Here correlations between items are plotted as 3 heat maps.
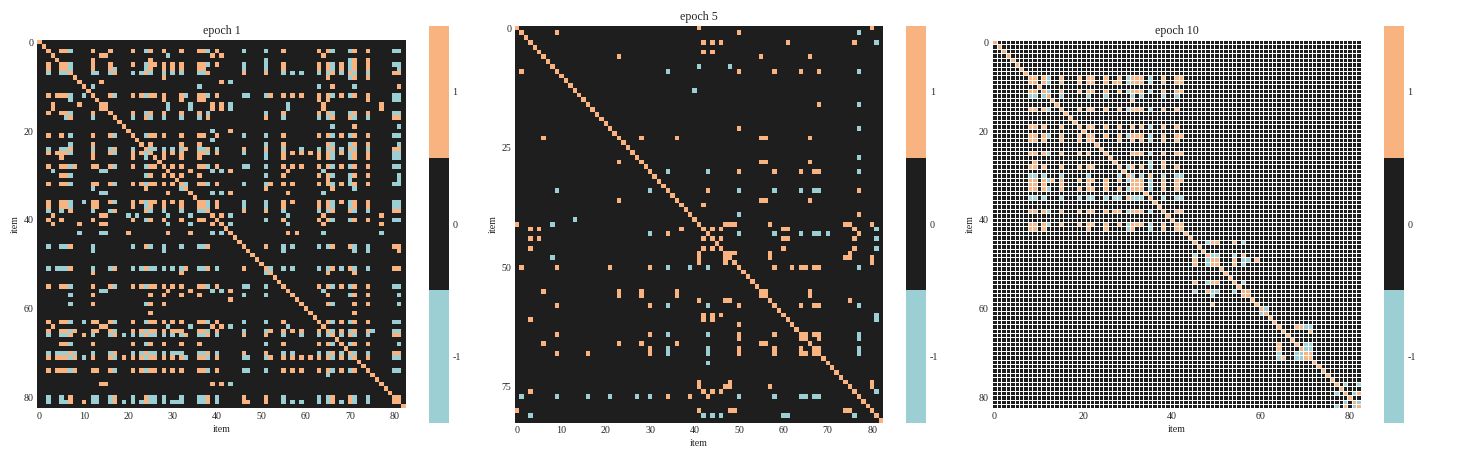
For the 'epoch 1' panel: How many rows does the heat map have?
83
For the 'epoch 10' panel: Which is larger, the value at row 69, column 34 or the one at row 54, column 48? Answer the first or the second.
the first
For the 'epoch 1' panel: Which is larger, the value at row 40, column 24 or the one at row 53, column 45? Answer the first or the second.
the second
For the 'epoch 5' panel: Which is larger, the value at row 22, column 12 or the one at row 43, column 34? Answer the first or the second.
the second
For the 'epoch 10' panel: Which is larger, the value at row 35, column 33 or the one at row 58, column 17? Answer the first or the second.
the second
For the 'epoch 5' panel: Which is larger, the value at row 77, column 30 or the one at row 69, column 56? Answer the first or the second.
the second
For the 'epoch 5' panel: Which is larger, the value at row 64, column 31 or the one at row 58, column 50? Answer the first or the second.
the second
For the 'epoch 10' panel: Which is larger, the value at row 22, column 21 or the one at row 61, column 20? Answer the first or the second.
the first
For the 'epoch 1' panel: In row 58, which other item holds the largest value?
43
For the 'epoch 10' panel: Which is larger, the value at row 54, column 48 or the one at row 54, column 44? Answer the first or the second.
the second
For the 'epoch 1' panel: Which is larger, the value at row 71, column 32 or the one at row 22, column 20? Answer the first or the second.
the first
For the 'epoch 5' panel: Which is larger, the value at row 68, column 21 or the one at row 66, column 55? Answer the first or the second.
the second
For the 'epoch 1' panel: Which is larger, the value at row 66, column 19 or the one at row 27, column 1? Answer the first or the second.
the second
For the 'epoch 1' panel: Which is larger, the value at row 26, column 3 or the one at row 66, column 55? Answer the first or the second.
the first
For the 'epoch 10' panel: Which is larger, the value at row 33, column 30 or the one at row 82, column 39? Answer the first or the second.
the second
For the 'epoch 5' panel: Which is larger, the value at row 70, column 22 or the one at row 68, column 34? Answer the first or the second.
the first
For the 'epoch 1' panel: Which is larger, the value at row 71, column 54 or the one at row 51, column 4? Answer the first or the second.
the first
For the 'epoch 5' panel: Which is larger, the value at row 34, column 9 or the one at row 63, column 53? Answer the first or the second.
the second
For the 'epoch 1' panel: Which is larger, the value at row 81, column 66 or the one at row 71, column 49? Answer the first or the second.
the first
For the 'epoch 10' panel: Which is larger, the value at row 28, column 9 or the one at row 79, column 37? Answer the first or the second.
the first
